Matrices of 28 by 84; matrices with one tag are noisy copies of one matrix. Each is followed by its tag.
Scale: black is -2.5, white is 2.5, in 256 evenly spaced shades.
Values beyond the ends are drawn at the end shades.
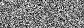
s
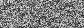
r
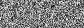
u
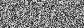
u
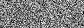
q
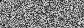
s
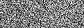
q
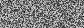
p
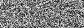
r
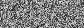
u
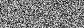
p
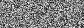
s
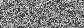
r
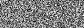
p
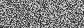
q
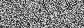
q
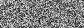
r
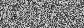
u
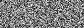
s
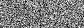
q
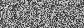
u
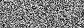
s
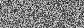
p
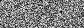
s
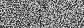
q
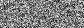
r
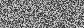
p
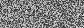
p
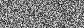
p
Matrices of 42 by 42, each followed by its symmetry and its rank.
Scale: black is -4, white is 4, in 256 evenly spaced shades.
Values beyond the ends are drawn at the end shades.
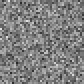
neither, full rank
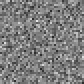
neither, full rank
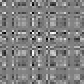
symmetric, rank two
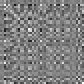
symmetric, rank three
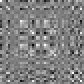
symmetric, rank three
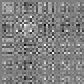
symmetric, rank three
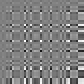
symmetric, rank one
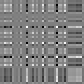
symmetric, rank one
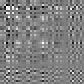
symmetric, rank two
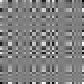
symmetric, rank one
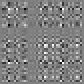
symmetric, rank two
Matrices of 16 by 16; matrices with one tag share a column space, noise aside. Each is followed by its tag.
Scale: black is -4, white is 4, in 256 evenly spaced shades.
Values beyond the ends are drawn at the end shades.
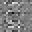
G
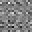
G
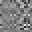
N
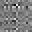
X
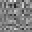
N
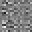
G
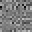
X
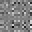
G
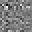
X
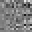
N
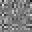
N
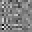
N
